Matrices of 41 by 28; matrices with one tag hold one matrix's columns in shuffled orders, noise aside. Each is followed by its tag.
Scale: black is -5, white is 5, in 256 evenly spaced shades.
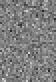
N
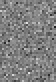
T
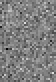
T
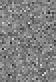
T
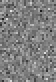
N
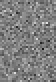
T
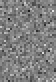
N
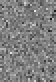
N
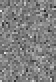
N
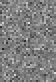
T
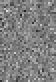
N
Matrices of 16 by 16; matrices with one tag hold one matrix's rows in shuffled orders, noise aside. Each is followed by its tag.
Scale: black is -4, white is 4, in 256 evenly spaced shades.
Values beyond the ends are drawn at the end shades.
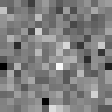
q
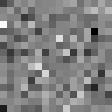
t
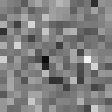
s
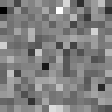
q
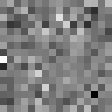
t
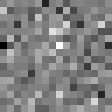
q
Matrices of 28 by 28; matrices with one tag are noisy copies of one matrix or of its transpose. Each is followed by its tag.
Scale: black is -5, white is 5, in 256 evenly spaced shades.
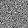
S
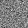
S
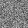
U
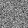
U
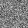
U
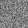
S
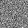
S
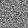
S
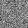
U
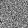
S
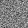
S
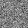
U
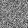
U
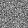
U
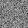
U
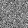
U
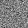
S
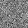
U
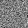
S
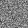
S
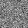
U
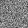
S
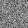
U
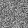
U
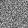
S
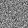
S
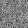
U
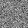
U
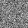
U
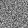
S
